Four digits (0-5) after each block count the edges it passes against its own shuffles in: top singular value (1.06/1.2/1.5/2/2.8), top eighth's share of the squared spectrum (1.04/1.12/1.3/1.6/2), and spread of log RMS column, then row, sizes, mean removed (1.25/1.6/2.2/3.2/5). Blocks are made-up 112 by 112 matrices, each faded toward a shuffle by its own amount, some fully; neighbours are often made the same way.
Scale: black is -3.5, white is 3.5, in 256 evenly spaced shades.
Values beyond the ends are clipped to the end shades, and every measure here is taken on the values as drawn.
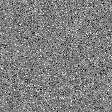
0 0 0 0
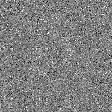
3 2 0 0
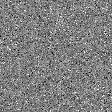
2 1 0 0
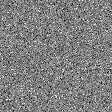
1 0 0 0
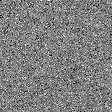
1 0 0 0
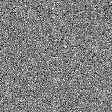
3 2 0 0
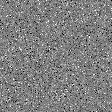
0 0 0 0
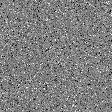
0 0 0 0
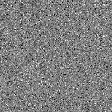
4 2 1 1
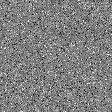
1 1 0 0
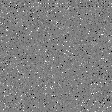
2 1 0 1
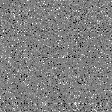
4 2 1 1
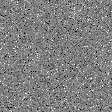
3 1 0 0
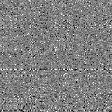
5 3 2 2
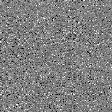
4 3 1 2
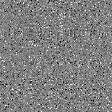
4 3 1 2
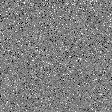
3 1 0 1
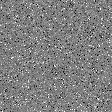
0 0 0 0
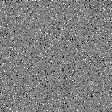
3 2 0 0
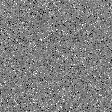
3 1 0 0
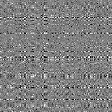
5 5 3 4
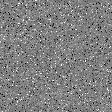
0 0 0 0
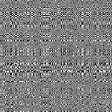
5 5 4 4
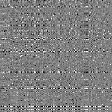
5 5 3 4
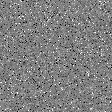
1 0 0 0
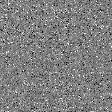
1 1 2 1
